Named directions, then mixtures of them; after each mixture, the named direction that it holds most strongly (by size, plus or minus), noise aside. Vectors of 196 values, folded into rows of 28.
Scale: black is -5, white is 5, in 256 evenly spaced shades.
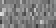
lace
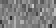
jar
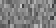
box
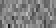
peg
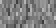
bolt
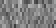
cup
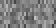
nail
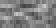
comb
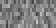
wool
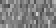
wool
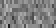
nail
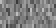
bolt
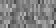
nail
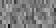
nail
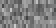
cup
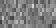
jar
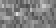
comb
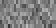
peg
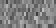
nail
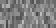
wool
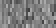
bolt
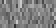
cup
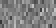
jar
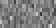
jar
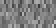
cup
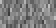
bolt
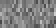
lace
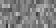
wool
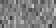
jar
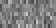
wool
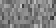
box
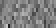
peg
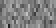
peg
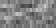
comb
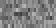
peg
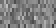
nail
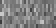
lace
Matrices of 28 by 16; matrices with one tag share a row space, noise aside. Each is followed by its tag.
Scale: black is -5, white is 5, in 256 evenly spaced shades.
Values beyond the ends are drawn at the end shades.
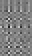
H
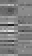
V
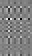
H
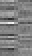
V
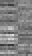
V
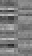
V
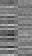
V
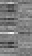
V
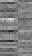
V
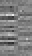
V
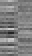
V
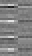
V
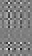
H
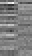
V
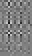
H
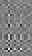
H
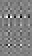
H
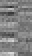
V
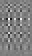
H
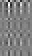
H
